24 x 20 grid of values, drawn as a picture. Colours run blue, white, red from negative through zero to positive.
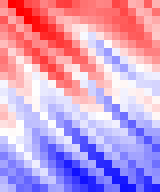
Slope: up to the top. Lone odd cells: none. Grain: diagonal, down to the right. Ninth with the highest average: top left.
